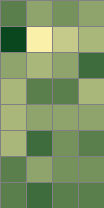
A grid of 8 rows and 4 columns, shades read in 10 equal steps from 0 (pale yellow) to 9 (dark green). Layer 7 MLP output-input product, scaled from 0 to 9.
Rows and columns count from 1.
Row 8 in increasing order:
6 6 6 7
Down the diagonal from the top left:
6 0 4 3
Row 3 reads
4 3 4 7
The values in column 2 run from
0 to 7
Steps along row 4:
up same down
